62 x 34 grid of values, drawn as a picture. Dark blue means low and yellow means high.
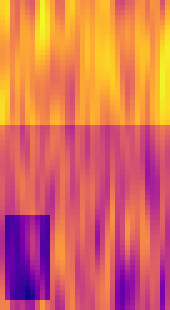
The ninth with the lowest average is the bottom left. The grain runs up and down. An odd patch, lower than its surroundings, sits in the bottom left. A horizontal seam about 40% of the way down splits the table, and the top part is higher. The top middle is the calmest part. The bottom left is the roughest part.
